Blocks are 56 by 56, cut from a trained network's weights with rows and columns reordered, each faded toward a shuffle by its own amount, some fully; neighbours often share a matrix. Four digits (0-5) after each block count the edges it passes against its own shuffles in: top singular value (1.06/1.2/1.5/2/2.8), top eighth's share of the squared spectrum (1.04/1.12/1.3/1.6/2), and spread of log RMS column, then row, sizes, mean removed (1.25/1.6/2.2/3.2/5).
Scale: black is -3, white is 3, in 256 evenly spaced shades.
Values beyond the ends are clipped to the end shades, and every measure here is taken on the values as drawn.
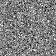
0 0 0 0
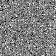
1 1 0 0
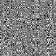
3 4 3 2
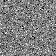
0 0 0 0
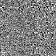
2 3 2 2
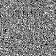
3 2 1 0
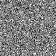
2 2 0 0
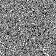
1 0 0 0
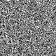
0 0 0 0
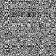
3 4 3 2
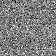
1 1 0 0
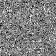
1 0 0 0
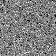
0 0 0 0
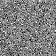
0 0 0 0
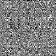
3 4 3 1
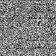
2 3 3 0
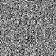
3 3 1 1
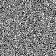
2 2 1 0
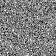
0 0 0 0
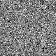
1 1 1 0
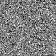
0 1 0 0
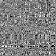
3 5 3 3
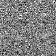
2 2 1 1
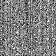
3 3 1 1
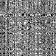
4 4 1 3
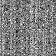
3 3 0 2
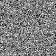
2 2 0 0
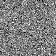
1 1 0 0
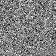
2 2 0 0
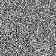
3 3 1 1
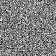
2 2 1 0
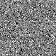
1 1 0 0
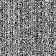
3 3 0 1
